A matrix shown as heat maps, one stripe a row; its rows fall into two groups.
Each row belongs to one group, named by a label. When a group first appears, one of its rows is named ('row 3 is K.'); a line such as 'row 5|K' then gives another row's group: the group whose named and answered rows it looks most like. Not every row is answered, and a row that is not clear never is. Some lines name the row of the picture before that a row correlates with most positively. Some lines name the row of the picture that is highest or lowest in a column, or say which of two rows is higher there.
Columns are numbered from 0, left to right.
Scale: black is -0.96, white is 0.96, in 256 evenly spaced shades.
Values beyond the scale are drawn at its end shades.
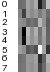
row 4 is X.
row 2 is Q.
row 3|X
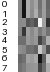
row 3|X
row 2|Q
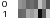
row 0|Q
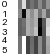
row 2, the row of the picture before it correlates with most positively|1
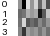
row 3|X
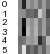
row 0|X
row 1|Q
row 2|X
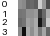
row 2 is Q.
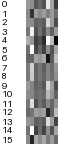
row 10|Q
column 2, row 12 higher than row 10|Yes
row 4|Q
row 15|X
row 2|Q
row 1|X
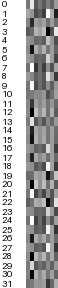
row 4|Q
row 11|X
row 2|X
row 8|Q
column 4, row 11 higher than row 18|Yes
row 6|Q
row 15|X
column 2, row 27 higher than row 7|Yes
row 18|Q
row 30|X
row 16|Q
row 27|Q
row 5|X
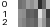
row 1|Q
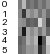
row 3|X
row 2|Q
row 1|X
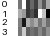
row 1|Q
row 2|X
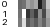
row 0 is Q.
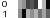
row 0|Q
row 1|X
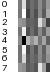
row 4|X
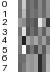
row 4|X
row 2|Q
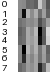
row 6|X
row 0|Q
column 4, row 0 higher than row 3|No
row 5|X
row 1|X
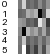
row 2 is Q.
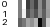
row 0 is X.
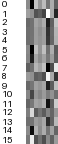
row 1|Q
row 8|Q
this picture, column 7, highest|7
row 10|X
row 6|X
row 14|X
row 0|X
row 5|X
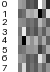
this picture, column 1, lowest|4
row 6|Q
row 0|Q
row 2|Q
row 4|X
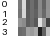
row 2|Q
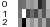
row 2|X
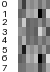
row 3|Q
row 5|X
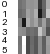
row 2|X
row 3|Q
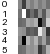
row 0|X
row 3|Q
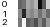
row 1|X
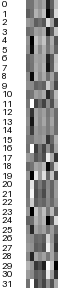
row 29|Q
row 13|X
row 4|X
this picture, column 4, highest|19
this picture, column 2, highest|19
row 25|X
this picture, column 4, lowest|29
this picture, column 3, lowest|29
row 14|X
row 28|X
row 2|Q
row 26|Q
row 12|X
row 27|Q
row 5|X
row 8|X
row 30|Q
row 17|Q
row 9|Q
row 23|X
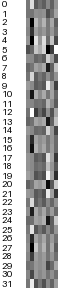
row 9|Q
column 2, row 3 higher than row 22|Yes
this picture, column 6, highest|4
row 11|Q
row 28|X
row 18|Q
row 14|Q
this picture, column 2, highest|4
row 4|X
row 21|Q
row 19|Q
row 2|X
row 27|X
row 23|X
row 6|Q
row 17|Q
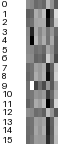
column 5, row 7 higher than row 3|No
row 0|Q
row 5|Q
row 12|Q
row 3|X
